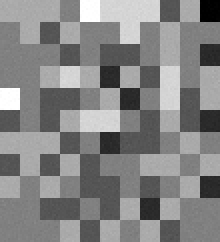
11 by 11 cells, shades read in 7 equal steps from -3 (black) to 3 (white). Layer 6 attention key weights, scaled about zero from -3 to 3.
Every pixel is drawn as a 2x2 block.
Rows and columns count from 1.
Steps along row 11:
same same up down up down up down up same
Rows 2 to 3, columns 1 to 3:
0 1 -1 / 0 0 0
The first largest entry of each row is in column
5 7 9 4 1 5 1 2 1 7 4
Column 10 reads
1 0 0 0 -1 -1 1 0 1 0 0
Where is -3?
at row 1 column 11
